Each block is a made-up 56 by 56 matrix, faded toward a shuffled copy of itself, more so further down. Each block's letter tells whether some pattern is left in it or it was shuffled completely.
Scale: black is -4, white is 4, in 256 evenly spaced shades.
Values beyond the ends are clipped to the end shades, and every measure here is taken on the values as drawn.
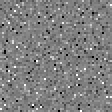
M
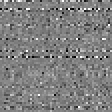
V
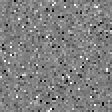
M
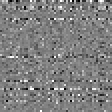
V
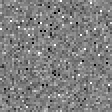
M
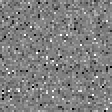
M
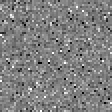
M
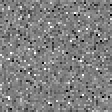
M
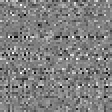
V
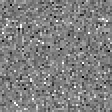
M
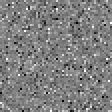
M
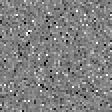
M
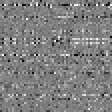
V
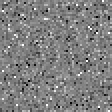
M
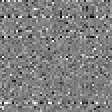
V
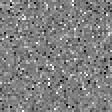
M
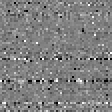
V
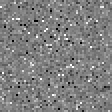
M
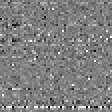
V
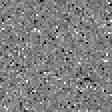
M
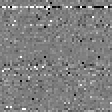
V
